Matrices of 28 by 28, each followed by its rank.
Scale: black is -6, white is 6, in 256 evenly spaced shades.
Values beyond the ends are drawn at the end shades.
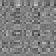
three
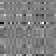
two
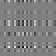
one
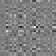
three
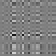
one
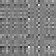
two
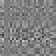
three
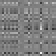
two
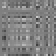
two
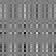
one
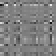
two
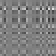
one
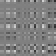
one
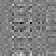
three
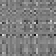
three
